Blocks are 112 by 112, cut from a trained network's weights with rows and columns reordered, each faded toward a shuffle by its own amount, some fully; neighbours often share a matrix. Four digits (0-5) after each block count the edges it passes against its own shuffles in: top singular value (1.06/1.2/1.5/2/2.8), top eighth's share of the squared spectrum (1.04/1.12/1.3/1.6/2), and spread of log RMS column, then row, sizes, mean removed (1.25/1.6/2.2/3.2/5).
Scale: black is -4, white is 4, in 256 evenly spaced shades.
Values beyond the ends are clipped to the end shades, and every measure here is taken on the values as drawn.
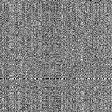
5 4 1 3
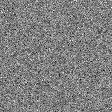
0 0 0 0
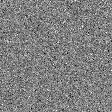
0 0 0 0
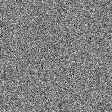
0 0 0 0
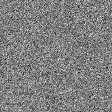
2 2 0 1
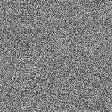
4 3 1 0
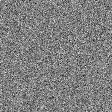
0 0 0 0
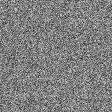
1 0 0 0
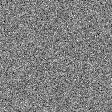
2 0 0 0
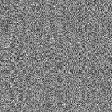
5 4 1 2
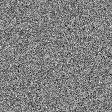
0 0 0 0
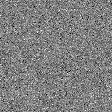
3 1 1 0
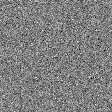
1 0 0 0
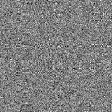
4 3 1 2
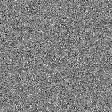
3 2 0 1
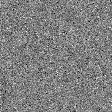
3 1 0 0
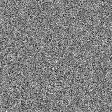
2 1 0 0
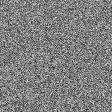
3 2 0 0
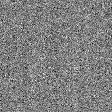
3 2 0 1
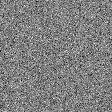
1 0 0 0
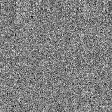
3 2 0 1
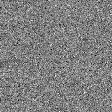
3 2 0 1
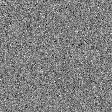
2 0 0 0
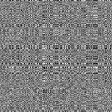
5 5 3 4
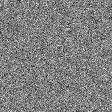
2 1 0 0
